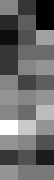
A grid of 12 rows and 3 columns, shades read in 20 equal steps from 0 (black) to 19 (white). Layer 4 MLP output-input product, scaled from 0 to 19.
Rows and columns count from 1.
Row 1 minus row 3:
9 -2 -12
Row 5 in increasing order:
4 10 11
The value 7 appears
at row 2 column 2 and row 6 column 3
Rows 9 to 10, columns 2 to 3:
15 11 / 10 6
